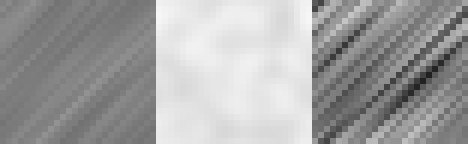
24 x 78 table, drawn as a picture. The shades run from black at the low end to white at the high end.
The table splits into one row of 3 panels. Panel 1,1: middling, slanting up to the right, faint in contrast. Panel 1,2: very high, blotchy, faint in contrast. Panel 1,3: middling, slanting up to the right, strong in contrast.
